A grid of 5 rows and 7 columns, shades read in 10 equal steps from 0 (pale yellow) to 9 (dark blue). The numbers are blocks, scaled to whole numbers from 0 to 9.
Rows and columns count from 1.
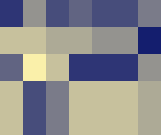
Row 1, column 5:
7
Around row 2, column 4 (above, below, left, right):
6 8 3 4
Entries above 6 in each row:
4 1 3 1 1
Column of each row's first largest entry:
1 7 4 2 2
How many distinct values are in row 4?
4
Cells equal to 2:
11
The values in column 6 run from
2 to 8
